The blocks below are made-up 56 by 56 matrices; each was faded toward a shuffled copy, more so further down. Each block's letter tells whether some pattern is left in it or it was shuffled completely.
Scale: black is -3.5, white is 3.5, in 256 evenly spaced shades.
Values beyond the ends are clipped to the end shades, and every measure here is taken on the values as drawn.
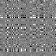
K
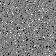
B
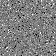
B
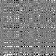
K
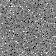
B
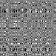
K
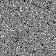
B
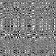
K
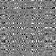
K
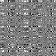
K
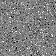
B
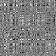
K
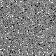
B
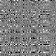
K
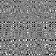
K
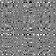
K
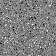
B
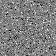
B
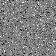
B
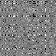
K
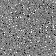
B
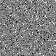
B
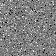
B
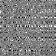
K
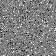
B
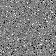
B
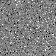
B
